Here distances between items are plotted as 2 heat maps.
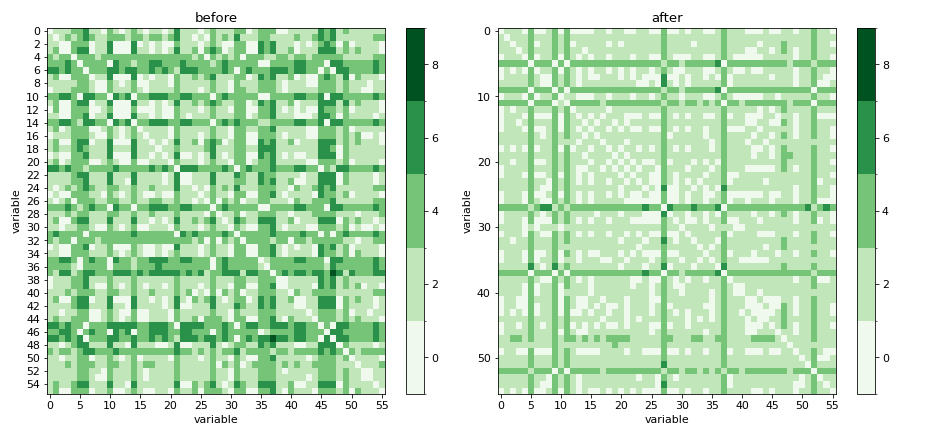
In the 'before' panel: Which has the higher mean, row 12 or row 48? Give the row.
48
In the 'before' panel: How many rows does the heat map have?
56
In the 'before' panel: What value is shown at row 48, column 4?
4
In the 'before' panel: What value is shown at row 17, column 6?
6
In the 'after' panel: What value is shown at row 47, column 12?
4
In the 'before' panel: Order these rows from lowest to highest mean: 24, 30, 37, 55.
30, 55, 24, 37
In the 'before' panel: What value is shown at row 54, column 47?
6
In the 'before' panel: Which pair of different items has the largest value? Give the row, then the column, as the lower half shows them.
47, 37
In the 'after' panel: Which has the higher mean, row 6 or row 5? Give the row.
5
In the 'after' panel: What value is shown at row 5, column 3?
4
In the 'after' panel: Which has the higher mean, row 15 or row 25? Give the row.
15
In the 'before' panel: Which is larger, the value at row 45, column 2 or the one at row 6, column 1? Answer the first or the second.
the second
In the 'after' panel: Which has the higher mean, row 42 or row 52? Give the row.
52
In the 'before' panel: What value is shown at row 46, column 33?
4
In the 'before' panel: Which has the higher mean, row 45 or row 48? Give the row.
45
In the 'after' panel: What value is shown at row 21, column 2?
2
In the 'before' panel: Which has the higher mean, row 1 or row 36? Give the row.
36
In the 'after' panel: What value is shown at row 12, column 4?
2
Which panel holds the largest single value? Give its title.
before
